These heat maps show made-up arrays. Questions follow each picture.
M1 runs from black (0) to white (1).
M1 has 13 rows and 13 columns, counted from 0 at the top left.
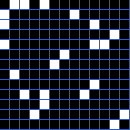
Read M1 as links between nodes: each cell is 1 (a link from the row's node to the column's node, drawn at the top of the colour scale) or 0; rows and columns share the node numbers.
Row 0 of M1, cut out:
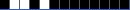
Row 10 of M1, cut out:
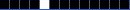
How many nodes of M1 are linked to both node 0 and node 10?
1
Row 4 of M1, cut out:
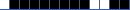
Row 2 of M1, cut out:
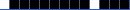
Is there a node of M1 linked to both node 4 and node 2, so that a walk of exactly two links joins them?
yes
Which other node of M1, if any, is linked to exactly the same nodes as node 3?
node 12
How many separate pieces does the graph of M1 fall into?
3
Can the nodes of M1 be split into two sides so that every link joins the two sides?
yes
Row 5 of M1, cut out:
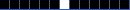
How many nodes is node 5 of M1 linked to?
1
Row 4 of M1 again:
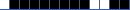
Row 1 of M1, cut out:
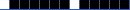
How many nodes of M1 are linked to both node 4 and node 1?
1
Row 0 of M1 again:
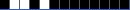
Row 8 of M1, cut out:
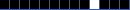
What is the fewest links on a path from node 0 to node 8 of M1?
3
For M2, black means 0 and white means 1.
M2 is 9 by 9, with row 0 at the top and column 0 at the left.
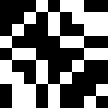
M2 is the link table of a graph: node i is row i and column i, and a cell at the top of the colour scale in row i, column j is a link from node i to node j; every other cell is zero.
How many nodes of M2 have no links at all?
0
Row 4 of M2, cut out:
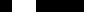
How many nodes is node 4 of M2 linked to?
4
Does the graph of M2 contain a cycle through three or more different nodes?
yes
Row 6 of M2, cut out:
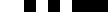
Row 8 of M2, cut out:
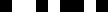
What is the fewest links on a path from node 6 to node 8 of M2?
2
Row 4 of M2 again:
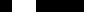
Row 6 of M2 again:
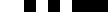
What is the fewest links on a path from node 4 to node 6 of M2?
2
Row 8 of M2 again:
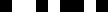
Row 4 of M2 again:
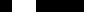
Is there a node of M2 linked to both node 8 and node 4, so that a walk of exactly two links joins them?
yes
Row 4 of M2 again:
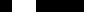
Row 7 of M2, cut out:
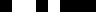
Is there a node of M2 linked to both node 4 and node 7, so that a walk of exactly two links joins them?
yes
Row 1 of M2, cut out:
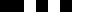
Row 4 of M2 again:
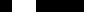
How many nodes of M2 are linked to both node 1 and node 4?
3
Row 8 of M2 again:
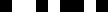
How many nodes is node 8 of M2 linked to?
4
